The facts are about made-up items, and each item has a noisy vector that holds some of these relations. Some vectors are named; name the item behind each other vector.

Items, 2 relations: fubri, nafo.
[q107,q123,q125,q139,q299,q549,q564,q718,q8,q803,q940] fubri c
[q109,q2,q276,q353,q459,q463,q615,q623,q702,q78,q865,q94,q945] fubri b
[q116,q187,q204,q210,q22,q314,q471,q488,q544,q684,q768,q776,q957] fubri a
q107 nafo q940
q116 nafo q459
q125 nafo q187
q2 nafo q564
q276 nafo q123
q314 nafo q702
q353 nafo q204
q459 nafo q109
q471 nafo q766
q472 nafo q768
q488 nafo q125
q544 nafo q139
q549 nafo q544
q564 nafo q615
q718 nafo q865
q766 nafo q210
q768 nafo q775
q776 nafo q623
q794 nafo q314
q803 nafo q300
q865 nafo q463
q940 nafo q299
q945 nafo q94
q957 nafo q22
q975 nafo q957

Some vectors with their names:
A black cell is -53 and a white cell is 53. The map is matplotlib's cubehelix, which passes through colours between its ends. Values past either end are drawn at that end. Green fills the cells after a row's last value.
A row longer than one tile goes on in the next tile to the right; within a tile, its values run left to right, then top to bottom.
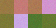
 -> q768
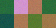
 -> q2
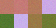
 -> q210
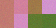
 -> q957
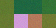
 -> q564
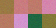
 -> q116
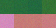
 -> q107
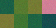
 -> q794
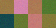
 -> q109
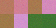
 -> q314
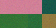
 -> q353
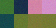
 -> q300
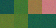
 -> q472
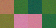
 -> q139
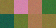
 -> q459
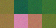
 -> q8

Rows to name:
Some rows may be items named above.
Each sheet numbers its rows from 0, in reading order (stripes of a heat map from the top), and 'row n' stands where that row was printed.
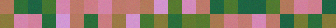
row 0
q139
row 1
q776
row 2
q684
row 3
q276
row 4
q940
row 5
q945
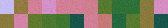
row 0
q204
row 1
q623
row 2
q775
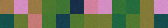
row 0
q702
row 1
q300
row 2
q775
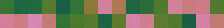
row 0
q940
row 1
q766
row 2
q123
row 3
q623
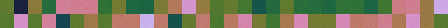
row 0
q803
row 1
q94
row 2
q299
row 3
q702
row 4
q549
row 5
q718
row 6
q107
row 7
q22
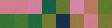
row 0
q353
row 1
q615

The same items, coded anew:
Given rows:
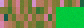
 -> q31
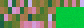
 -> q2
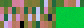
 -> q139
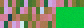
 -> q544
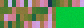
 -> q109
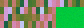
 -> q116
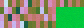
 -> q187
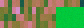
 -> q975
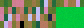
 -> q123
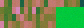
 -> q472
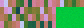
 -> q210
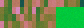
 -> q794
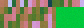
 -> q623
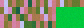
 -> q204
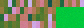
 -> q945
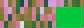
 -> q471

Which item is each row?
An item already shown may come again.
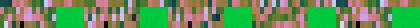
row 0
q940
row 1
q139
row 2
q718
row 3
q615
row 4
q940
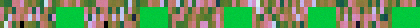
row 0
q299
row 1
q139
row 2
q702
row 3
q22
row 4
q549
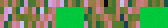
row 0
q116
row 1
q766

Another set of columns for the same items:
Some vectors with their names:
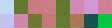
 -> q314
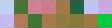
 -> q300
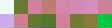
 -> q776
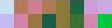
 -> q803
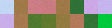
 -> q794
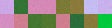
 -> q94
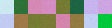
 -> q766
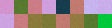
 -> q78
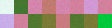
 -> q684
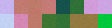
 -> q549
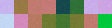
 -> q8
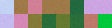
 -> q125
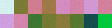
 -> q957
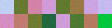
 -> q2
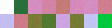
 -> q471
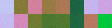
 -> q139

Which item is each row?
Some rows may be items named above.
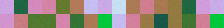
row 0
q615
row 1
q803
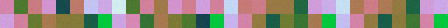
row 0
q702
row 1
q22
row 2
q107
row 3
q803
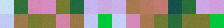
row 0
q766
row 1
q940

